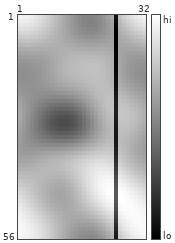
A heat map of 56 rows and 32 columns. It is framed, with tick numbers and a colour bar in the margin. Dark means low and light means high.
Odd lines: column 25. Histogram: skewed, a long tail of low values. Average level on the scale: 70%. Ninth with the highest average: bottom right.
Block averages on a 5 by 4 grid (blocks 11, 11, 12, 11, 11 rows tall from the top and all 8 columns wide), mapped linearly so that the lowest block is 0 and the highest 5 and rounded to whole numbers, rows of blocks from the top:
4322
2231
1022
3353
5345
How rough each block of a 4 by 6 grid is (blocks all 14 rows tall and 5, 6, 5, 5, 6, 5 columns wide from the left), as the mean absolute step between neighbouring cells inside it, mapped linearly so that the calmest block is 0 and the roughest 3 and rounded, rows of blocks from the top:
000030
000030
000030
000030
